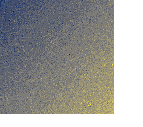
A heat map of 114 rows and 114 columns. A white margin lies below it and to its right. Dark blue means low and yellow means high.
The halves do not mirror each other. No regular stripes run through it. The bottom right is the ninth with the highest average. Fine speckle covers the field. Values rise toward the bottom right.
